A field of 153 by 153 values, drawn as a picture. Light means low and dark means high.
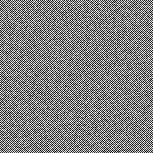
A checkerboard runs through the table. The values fall into two levels. On average the colour sits 50% of the way up the scale.
